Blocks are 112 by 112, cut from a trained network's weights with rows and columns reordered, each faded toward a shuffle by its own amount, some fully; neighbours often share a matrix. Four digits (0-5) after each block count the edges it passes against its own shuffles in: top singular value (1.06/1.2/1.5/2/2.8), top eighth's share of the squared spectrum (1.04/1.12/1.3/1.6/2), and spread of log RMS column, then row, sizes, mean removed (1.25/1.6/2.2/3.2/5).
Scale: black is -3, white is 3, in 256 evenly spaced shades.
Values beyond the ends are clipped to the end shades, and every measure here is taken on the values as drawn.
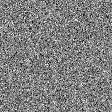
2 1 0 0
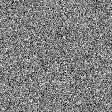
1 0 0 0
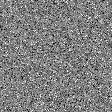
1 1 0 0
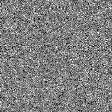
3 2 1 1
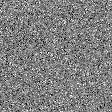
0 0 0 0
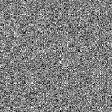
4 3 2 2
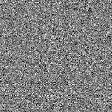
4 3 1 2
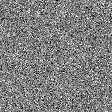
1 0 0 0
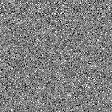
4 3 0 2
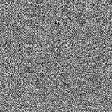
4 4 2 1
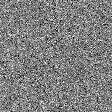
0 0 0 0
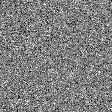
0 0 0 0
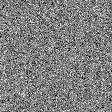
0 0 0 0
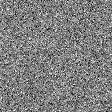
1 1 0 0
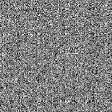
3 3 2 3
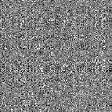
4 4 2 3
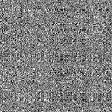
4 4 1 3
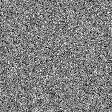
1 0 0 0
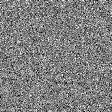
2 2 0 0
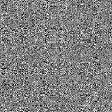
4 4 3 3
